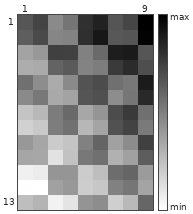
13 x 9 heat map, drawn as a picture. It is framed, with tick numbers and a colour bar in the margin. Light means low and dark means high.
Slope: up to the top right. Mirror symmetry: none. Ninth with the highest average: top right. Average level on the scale: 50%. Grain: checkered.
